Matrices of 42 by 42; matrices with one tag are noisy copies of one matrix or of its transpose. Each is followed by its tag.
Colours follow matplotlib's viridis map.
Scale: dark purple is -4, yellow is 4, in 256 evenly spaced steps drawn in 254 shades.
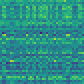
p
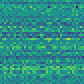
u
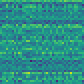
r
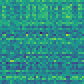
p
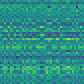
u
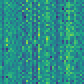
u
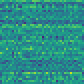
r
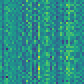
u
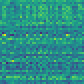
p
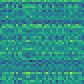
r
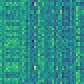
p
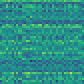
r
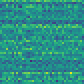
r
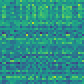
p
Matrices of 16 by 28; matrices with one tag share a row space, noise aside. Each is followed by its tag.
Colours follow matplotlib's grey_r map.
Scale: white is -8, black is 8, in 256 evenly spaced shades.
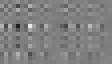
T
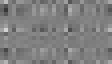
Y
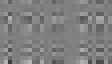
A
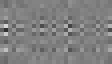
Y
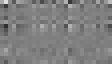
Y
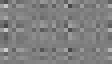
Y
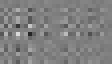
T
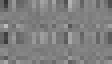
Y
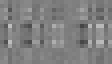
A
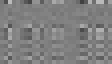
A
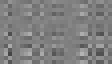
A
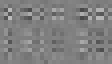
A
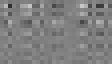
A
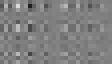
T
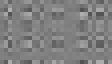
A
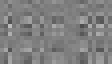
A
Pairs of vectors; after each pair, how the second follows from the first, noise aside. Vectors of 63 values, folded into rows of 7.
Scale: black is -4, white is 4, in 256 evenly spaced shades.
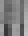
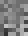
sign-scrambled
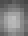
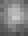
reversed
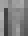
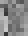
sign-scrambled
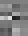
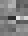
reversed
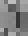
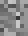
sign-scrambled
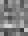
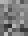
sign-scrambled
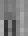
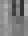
reversed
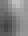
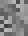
sign-scrambled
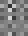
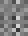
reversed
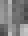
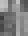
reversed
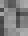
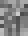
sign-scrambled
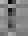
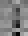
reversed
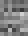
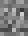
sign-scrambled
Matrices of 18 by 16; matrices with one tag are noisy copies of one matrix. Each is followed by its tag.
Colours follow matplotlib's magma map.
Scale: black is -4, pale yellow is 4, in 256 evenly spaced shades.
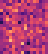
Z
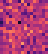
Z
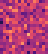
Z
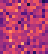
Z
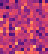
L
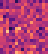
L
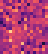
Z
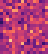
Z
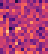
L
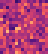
L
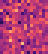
Z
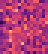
Z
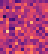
L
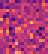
L
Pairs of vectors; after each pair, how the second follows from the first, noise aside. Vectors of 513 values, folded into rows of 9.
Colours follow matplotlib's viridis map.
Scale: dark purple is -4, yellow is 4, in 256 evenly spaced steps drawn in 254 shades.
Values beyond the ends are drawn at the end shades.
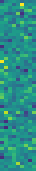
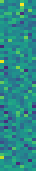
sign-scrambled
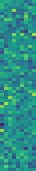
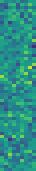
reversed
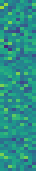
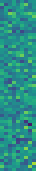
reversed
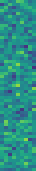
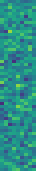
reversed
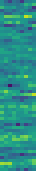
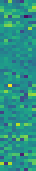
sign-scrambled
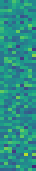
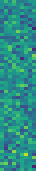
sign-scrambled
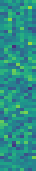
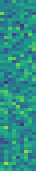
reversed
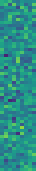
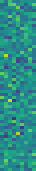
sign-scrambled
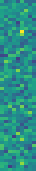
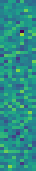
sign-scrambled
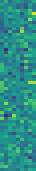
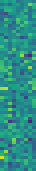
reversed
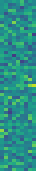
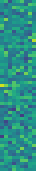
reversed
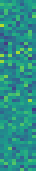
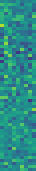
sign-scrambled
